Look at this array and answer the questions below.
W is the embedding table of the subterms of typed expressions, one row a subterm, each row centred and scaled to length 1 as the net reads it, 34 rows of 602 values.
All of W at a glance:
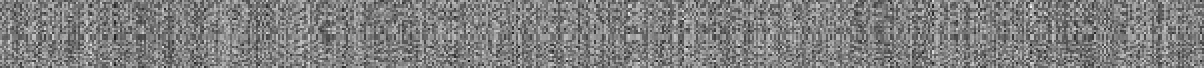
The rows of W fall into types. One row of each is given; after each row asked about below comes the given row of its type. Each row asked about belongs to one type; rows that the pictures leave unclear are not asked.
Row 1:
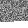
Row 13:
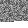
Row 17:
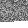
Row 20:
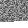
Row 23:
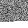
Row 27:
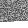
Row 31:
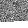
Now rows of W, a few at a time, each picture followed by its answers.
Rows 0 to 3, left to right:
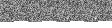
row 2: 13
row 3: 13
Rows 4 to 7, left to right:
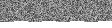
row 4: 17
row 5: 31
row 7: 13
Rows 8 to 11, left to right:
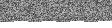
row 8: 31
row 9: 31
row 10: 20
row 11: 17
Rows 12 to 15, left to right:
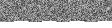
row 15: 1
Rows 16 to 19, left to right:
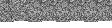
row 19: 17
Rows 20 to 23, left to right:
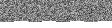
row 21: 13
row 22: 17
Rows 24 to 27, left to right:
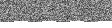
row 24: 13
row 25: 20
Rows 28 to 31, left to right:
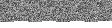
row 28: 31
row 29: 1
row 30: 20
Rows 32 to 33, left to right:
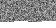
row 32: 27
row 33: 17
